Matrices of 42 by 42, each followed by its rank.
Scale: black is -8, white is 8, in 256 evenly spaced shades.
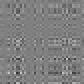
two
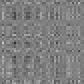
three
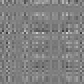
two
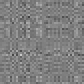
three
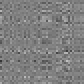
three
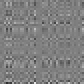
two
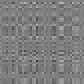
two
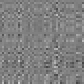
three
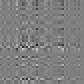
two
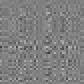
three
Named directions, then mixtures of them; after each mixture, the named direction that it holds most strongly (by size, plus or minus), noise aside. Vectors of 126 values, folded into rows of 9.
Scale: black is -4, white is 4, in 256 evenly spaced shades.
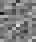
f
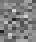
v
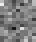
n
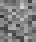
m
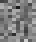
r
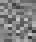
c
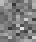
n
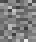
r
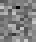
r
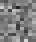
r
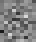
v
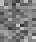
n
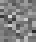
c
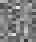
r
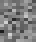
v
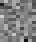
r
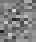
v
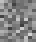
c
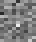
f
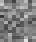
m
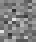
v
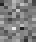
n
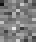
n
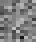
f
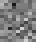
c
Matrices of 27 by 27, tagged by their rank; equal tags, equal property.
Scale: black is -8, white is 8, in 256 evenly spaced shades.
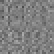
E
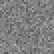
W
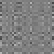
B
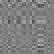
B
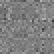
E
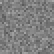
W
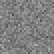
W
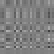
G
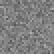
W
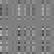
G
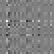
B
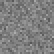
W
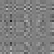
B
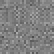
E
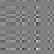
G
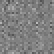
E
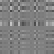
G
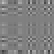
G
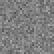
W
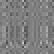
B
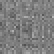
E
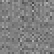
E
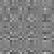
B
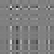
G
